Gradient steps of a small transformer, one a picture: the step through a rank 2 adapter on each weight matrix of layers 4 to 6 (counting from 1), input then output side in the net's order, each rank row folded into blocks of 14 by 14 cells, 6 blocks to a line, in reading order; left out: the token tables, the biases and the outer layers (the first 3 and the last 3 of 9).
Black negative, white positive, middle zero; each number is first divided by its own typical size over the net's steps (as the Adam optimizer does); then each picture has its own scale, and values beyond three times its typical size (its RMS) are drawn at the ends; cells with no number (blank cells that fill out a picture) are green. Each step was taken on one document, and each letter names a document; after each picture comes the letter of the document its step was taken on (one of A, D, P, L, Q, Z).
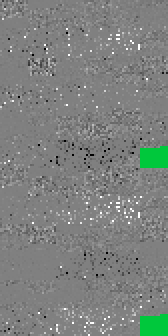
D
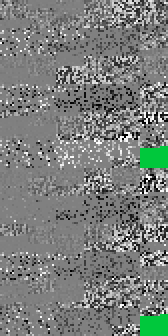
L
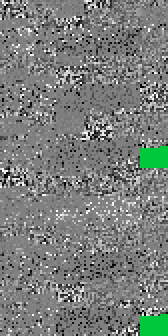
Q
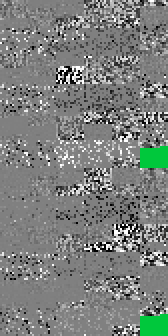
L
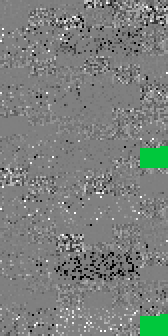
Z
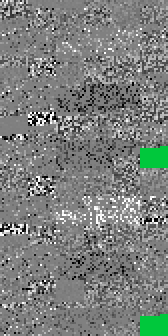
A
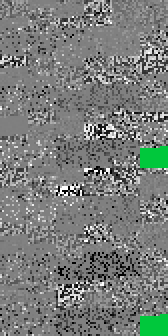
A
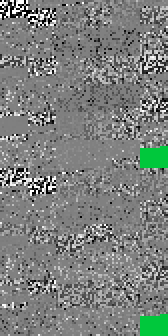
A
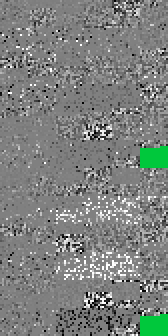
Q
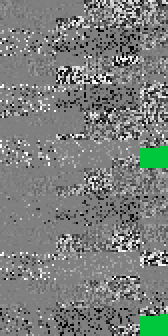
L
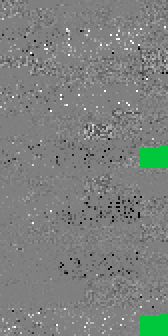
D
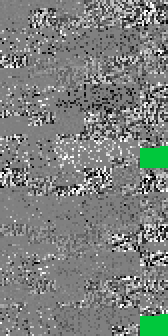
L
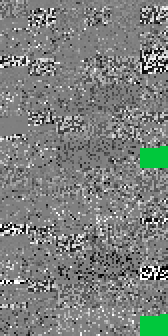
A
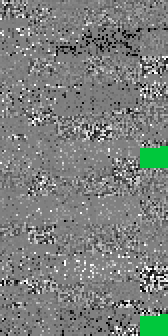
Q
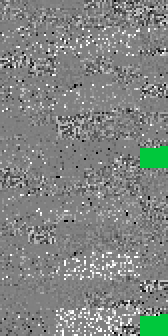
Q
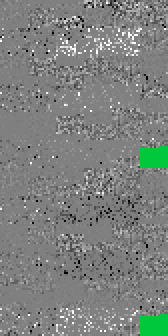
Z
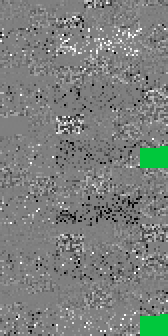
Z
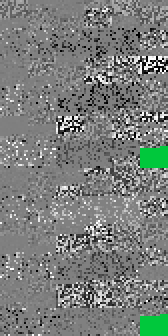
A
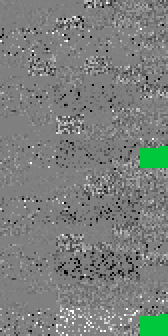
Z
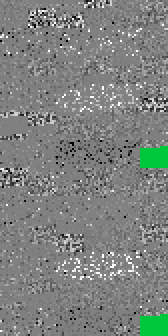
Z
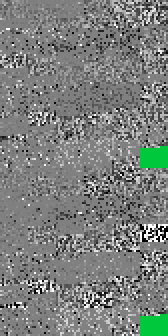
L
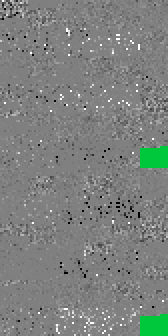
D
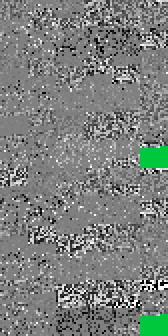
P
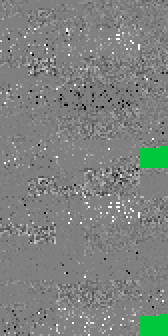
D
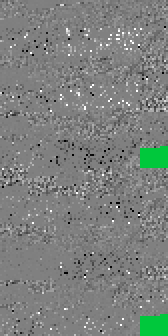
D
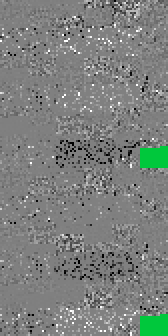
Z
